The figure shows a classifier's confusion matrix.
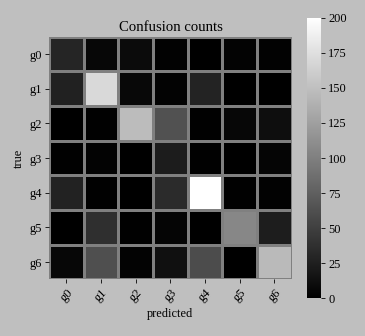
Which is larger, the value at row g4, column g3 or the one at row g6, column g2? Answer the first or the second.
the first
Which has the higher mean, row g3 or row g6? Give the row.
g6
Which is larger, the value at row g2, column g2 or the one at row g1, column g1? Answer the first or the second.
the second
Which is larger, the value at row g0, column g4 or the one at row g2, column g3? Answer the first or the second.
the second
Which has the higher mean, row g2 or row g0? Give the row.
g2
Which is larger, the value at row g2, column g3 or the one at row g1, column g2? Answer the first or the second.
the first
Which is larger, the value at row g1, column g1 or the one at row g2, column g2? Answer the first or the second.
the first
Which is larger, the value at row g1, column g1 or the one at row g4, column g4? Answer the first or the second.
the second
